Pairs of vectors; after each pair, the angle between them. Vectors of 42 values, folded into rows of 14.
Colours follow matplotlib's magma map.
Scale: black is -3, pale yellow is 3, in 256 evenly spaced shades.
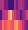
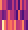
partly aligned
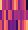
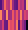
nearly opposite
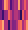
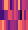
nearly parallel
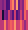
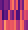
nearly parallel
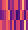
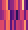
nearly parallel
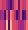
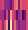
nearly parallel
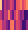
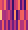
orthogonal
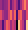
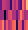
partly aligned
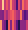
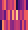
orthogonal
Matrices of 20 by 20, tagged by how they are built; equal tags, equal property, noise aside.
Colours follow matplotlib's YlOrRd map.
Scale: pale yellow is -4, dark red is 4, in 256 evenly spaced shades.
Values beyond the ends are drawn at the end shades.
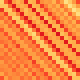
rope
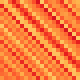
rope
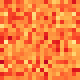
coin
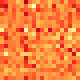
coin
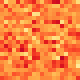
coin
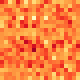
coin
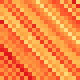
rope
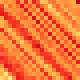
rope
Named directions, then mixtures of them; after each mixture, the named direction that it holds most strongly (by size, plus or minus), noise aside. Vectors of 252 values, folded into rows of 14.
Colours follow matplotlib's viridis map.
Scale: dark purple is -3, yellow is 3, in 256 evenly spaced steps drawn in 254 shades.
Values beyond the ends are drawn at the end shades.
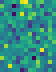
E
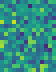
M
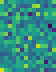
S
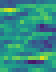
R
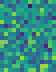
M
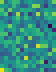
S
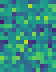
M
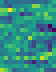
R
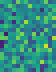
M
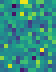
E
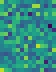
S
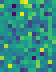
E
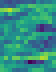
R
